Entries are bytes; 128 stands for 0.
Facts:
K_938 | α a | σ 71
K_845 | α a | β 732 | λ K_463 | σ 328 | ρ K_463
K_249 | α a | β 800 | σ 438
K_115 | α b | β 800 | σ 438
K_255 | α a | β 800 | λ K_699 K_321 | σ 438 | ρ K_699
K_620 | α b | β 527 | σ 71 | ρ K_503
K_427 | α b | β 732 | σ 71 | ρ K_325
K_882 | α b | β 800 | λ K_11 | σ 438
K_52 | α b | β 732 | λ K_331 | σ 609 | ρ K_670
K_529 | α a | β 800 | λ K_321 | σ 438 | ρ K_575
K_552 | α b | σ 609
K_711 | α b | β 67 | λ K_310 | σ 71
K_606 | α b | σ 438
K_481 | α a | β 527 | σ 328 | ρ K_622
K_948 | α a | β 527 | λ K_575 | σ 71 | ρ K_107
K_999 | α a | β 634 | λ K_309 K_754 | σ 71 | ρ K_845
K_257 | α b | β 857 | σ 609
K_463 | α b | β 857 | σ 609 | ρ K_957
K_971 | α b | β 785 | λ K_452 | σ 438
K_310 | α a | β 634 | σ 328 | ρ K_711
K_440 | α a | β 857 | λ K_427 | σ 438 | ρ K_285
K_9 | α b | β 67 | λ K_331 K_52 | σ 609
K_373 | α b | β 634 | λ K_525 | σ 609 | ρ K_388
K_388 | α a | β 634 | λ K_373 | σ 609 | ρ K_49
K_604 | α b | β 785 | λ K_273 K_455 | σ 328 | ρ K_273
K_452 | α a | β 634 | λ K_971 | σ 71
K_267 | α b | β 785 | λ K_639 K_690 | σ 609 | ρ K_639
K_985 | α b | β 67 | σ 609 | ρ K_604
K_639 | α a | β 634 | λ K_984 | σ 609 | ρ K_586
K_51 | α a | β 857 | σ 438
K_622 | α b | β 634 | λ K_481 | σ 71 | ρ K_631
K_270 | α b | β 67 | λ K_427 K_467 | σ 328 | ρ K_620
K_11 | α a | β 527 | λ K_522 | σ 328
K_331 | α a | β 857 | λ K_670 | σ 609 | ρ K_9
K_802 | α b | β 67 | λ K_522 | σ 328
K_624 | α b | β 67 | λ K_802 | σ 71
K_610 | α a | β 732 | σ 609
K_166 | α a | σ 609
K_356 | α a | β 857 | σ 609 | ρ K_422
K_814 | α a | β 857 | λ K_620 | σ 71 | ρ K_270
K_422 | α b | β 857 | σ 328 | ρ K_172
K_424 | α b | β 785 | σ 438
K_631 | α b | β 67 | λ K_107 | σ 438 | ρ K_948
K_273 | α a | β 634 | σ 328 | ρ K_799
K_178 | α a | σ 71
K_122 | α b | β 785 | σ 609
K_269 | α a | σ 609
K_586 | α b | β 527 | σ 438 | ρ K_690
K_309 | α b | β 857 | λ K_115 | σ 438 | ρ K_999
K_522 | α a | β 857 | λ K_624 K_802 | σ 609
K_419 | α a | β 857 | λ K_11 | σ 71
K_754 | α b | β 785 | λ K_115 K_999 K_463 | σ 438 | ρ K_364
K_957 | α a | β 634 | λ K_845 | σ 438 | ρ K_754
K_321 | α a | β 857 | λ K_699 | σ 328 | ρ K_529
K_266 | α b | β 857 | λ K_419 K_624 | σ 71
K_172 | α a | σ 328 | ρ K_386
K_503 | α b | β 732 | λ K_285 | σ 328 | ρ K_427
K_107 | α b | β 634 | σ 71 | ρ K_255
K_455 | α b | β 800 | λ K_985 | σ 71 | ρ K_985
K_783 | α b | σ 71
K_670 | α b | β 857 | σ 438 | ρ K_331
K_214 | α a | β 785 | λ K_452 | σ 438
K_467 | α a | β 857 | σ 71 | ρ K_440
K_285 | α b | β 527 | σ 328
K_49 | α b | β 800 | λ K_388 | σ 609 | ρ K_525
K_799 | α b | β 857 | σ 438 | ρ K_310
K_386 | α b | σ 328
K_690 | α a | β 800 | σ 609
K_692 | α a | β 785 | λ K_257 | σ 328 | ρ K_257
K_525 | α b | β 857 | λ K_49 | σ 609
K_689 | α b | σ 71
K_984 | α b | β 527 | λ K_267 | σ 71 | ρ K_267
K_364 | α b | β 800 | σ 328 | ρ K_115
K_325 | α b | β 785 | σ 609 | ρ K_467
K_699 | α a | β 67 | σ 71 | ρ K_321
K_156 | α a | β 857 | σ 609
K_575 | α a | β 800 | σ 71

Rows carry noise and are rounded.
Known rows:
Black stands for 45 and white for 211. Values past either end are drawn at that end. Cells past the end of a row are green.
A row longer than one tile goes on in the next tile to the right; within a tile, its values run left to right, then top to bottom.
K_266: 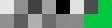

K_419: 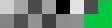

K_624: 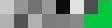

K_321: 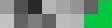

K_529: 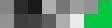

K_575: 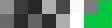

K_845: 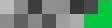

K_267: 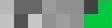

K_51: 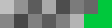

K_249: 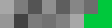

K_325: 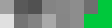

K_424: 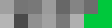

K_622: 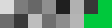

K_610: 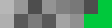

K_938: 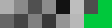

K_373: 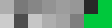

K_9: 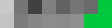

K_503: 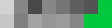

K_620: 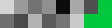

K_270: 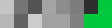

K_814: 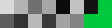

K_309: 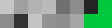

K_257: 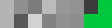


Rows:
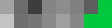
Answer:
K_310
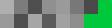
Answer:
K_388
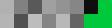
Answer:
K_692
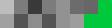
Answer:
K_639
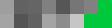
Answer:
K_754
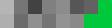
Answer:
K_273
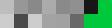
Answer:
K_52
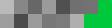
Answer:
K_631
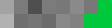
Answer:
K_690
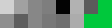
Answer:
K_427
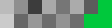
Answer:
K_522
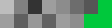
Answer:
K_172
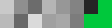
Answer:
K_422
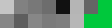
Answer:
K_107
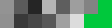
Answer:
K_440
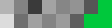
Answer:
K_11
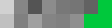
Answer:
K_525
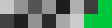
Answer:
K_999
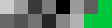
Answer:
K_948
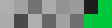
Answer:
K_356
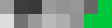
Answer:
K_364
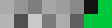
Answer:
K_481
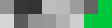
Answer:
K_285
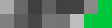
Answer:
K_957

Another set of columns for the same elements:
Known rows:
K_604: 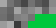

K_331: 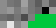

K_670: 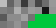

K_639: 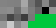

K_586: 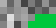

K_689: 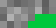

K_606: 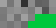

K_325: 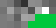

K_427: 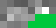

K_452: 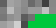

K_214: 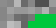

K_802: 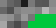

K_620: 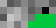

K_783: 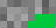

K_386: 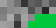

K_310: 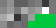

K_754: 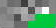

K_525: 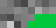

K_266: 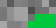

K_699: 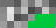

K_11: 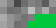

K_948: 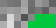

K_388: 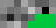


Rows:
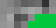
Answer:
K_273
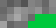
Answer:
K_624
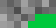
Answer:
K_522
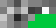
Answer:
K_321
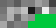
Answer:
K_711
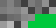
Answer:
K_9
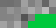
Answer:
K_419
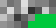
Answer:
K_529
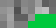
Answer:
K_690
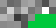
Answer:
K_440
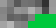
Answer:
K_845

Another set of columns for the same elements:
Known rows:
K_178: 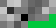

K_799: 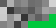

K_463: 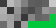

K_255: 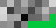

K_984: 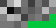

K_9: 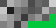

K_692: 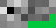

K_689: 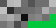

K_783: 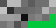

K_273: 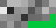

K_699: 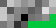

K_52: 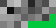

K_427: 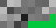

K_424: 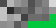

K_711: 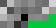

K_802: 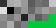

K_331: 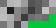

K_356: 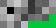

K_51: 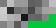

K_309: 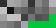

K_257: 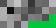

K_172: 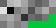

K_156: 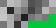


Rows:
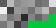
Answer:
K_364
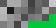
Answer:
K_49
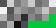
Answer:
K_285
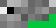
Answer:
K_604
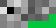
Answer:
K_481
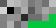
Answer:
K_11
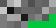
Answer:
K_622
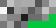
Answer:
K_310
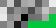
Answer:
K_529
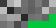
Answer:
K_620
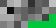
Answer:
K_267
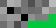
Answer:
K_266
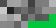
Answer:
K_670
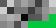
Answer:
K_957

